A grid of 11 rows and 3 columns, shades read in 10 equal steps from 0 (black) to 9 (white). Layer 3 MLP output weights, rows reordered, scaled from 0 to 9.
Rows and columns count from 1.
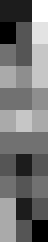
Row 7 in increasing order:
4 4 4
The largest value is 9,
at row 1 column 3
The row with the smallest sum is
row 8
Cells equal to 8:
1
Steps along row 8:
down up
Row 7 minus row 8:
1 3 1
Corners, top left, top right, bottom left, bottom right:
1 9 6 0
